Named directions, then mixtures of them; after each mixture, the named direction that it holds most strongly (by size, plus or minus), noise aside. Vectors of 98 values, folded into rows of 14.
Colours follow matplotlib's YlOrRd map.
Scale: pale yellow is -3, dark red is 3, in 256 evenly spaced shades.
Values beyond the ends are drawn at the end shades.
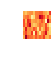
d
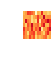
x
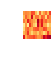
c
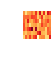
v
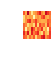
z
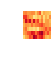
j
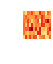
v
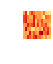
z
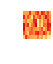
c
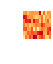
j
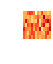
x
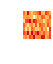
z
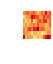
j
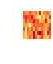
d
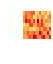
j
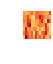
d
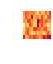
c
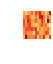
d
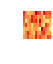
x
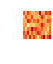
z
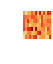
v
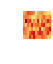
x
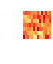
j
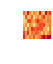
z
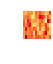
d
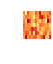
d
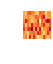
x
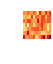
c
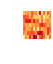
j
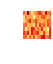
z
